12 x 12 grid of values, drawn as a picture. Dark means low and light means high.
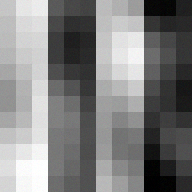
Stripes running up and down repeat 2 times from left to right. The ninth with the lowest average is the bottom right. The ninth with the highest average is the bottom left.
